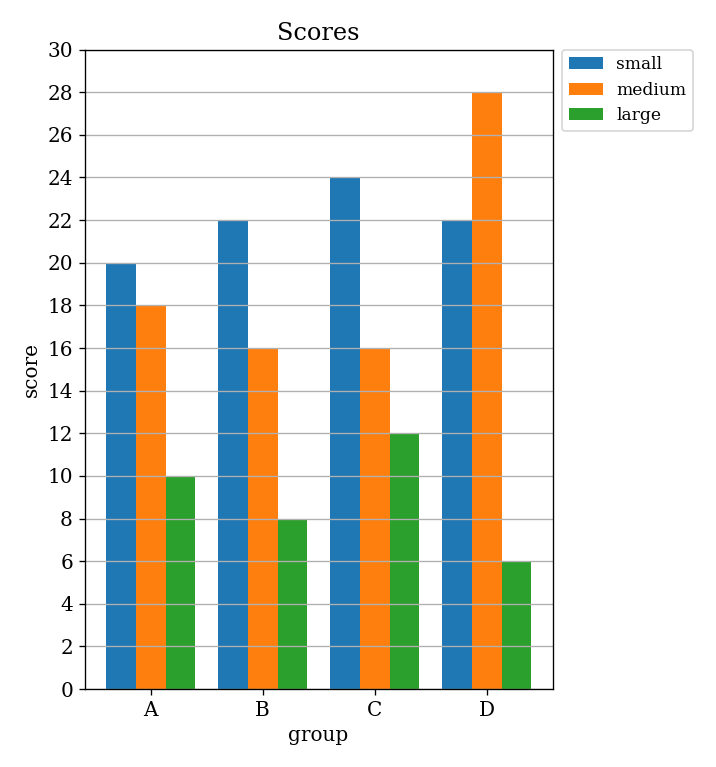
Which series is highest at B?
small
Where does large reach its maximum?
C
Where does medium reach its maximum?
D
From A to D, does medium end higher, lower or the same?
higher
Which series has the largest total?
small
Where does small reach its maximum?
C
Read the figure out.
Title: Scores
x-axis: group, ticks A B C D
y-axis: score, ticks 0 2 4 6 8 10 12 14 16 18 20 22 24 26 28 30
Legend: small, medium, large
Values:
small: 20 22 24 22
medium: 18 16 16 28
large: 10 8 12 6
